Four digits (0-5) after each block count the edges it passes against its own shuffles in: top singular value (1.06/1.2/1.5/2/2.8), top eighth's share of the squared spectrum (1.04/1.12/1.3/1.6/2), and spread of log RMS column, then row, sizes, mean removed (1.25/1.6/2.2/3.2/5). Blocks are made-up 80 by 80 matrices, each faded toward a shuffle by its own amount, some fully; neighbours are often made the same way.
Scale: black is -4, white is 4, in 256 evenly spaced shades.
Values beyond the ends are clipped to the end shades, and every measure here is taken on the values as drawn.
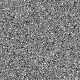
0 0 0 0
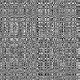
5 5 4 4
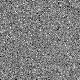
2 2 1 0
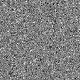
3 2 0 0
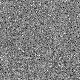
0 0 0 0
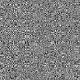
4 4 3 3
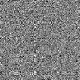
4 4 2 2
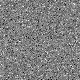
1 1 0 0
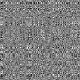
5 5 3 3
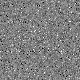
1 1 0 1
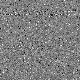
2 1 0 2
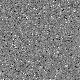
0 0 0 0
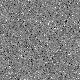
0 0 0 0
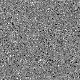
0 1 0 2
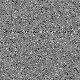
1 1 0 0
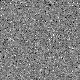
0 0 0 1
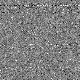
2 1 0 2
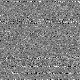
2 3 0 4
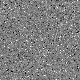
0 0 0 0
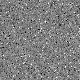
0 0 0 0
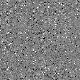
3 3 1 1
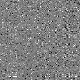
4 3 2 1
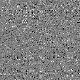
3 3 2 2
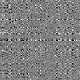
5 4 3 3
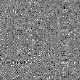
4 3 2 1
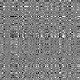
5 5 3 4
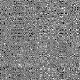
4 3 2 2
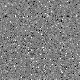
3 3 1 1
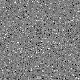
3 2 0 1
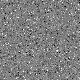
0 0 0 0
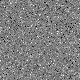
0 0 0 0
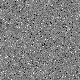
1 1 0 0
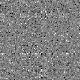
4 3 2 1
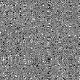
4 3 2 2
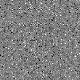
3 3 1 1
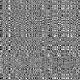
5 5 4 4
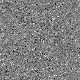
2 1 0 0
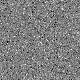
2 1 0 0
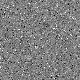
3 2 0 0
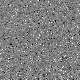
2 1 0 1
